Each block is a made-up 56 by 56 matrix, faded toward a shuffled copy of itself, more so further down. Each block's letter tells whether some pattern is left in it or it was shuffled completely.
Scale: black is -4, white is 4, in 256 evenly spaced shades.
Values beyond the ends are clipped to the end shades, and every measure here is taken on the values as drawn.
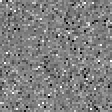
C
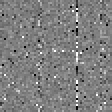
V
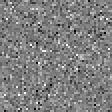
C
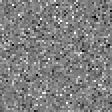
C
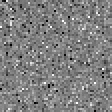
C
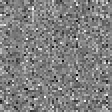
V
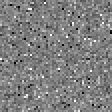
C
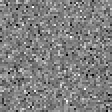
C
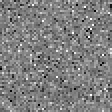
C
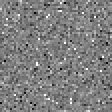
C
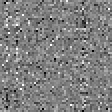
V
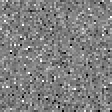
C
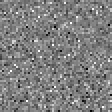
C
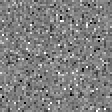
C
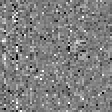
V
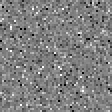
C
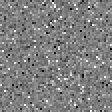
C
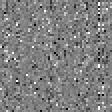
V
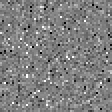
C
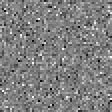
C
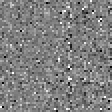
V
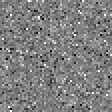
C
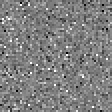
C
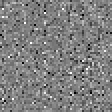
V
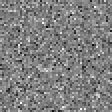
C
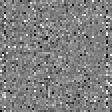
V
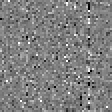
V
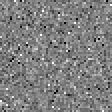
C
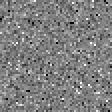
C
